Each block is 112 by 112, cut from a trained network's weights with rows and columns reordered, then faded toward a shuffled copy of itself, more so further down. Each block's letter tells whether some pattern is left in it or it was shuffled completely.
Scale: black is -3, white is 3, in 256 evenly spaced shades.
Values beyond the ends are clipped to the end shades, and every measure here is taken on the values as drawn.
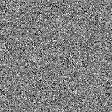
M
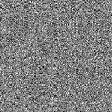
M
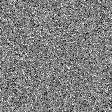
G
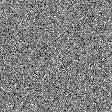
G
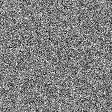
G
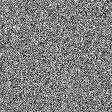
G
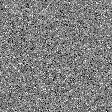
G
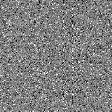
M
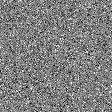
G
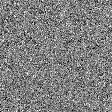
G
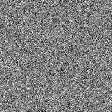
M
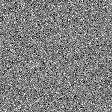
G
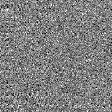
M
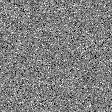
G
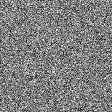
M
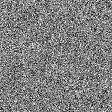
M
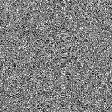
M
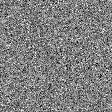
G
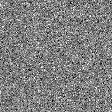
M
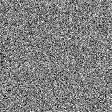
M
